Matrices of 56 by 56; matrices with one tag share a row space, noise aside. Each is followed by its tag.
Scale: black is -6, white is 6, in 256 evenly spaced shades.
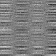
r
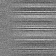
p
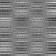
r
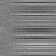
p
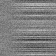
p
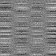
r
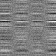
r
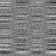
r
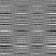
r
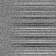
p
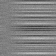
p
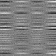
r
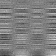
r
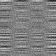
r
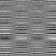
r
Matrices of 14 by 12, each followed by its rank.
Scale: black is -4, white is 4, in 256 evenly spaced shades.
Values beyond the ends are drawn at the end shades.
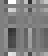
one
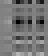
one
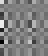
one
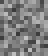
full rank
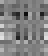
two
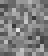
full rank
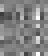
two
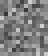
full rank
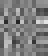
two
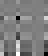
one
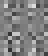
two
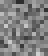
full rank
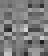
two
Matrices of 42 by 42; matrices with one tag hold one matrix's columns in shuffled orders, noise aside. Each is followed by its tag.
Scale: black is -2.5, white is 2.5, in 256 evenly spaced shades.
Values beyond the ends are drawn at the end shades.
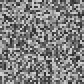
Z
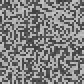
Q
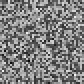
Z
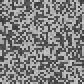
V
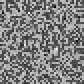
V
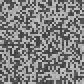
Z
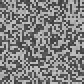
V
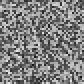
Z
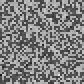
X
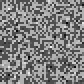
Z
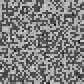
X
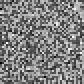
Z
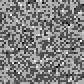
X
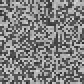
X
